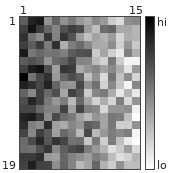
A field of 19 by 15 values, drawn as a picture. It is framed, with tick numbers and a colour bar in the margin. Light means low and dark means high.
Values rise toward the left. The grain is fine, like static. On average the colour sits 50% of the way up the scale. The ninth with the highest average is the middle left. No regular stripes run through it.
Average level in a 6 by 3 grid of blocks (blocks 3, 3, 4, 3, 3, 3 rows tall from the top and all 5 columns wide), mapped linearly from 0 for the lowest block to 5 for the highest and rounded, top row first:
531 | 430 | 530 | 521 | 431 | 430
